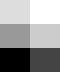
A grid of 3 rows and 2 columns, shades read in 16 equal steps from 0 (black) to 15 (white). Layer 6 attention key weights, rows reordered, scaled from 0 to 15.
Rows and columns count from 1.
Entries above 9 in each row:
2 1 0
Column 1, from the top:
13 9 0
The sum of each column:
22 31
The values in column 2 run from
4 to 15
